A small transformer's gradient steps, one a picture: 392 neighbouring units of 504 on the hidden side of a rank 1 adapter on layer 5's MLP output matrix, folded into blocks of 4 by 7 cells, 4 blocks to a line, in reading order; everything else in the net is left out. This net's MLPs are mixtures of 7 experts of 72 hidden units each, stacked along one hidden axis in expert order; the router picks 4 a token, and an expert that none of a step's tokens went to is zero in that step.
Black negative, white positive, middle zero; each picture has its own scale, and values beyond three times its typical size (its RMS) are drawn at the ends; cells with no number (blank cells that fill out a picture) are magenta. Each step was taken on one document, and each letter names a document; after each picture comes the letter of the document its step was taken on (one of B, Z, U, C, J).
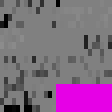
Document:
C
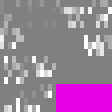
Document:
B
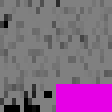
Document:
C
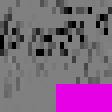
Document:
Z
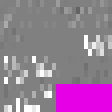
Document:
B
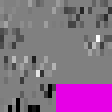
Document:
B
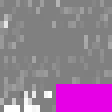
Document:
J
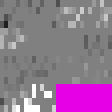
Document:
J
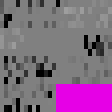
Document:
B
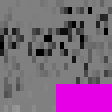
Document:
Z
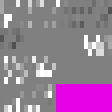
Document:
B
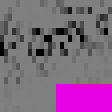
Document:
Z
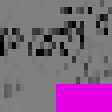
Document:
Z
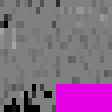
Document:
C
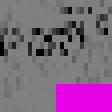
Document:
Z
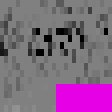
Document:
Z
